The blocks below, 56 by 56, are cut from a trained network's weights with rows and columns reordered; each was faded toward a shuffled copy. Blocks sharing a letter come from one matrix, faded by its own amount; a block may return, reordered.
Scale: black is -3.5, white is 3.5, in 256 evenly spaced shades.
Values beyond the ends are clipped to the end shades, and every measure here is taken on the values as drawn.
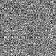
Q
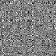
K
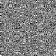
Q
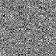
K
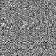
Q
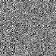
K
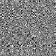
K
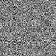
Q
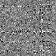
K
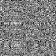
Q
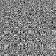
Q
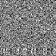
Q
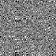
K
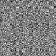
Q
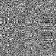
Q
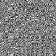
Q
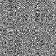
Q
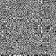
Q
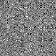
K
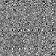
K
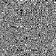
K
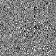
K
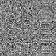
Q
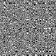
K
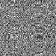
Q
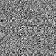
Q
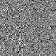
K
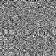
Q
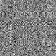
Q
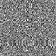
Q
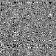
K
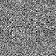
Q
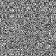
Q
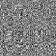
Q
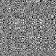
K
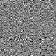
K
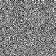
Q
